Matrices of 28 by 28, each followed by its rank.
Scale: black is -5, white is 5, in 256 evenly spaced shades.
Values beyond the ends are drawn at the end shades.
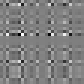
one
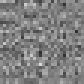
five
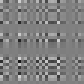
one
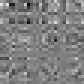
three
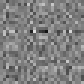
five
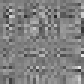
three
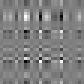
one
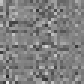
five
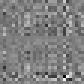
three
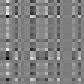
one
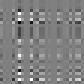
one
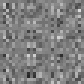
three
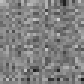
five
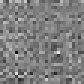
five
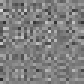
five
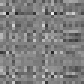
three
